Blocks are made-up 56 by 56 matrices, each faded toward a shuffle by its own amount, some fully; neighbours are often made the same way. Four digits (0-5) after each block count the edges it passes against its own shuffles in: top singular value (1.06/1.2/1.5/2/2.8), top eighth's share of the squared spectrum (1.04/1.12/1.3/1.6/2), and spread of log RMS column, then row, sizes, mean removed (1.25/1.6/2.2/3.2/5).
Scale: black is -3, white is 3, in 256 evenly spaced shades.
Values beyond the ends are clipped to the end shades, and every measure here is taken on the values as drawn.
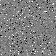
0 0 0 0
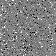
1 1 0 0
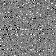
2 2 1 2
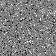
0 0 0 0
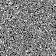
1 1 0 0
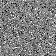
0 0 0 0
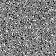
0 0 0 0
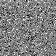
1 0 0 0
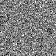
3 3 1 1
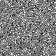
0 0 0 0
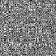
4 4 2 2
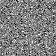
2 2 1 0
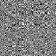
4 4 2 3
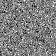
1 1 0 0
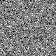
2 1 0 0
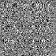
3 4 2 2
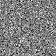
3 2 0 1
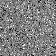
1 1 0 0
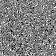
2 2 0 0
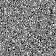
0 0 0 0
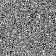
2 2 0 1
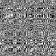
4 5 3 3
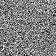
0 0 0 0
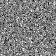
1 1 0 0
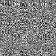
4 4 2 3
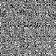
3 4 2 2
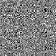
4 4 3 2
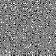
4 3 2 2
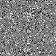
3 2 1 1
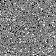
2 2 0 1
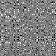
4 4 2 2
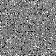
3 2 0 0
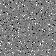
0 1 0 0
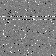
3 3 0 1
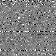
2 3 0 3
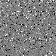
1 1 0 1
